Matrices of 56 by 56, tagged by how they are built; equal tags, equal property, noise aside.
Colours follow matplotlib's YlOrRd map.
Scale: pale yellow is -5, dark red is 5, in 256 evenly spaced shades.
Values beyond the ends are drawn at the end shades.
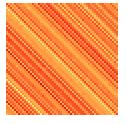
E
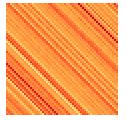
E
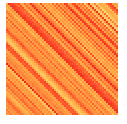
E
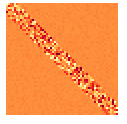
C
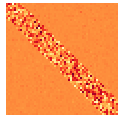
C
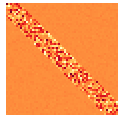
C
